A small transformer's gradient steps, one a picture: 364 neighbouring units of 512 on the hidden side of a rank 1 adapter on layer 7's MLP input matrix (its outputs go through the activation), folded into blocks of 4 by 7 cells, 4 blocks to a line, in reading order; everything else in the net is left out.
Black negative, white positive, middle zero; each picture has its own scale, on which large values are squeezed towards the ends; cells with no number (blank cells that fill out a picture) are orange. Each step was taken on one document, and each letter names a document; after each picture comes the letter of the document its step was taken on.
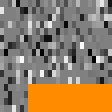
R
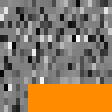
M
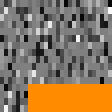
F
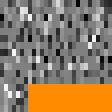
F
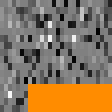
M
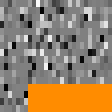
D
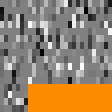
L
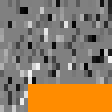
R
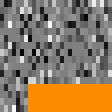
F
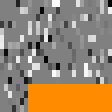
R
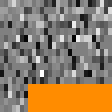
F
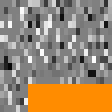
D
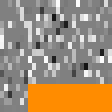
R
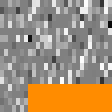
L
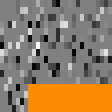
R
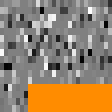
D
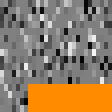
L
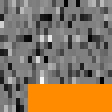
M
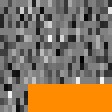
M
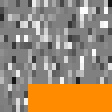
L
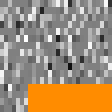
D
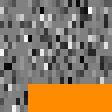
D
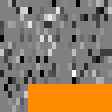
R
